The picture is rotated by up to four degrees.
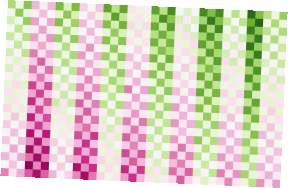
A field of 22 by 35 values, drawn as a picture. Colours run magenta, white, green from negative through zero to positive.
Stripes: upright, repeating 6 times. Ninth with the lowest average: bottom left. Mirror symmetry: none. Histogram: bell-shaped. Slope: up to the top right. Ninth with the highest average: top right.
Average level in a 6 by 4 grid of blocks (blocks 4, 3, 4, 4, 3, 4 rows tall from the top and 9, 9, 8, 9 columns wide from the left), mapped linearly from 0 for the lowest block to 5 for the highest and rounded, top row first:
3355 / 3244 / 2244 / 1133 / 1132 / 0022
